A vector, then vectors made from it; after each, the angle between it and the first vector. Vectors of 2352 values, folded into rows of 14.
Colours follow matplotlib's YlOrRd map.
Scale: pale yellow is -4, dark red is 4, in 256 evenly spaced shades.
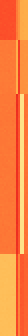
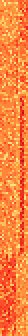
partly opposed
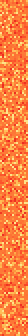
orthogonal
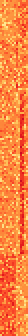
partly opposed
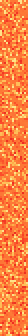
orthogonal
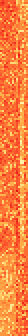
partly aligned
